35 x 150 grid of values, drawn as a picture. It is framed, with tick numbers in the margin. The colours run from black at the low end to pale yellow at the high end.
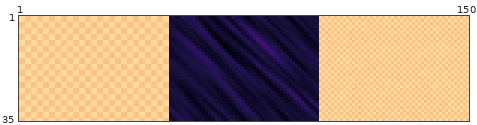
The table splits into one row of 3 panels. Panel 1,1: very high, checkered, faint in contrast. Panel 1,2: very low, slanting down to the right, faint in contrast. Panel 1,3: very high, checkered, faint in contrast.
